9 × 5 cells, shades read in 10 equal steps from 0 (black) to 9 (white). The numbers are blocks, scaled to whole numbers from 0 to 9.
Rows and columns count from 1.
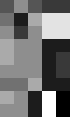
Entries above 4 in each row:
1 3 4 3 3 3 1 3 3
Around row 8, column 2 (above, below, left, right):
4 5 6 1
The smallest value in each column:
3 1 1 1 0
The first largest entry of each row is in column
2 4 4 1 1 1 3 4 4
